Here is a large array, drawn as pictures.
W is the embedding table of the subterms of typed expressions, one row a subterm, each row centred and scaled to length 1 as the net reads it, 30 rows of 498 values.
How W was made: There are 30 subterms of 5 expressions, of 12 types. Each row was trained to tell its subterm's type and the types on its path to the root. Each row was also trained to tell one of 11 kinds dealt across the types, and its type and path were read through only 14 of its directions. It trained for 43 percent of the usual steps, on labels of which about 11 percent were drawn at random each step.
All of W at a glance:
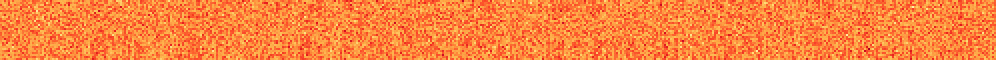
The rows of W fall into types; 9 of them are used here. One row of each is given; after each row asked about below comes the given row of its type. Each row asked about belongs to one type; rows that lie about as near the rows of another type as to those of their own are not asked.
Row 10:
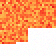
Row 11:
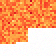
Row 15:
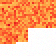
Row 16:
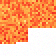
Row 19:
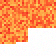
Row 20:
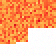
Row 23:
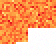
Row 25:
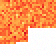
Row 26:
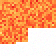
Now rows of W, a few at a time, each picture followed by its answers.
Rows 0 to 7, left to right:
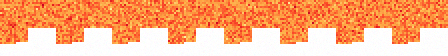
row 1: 26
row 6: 11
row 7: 26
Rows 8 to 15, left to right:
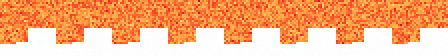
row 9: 20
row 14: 25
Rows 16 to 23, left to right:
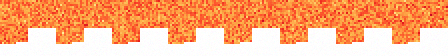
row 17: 11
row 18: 10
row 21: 25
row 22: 25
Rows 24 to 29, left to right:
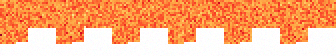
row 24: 26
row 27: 20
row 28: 11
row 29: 25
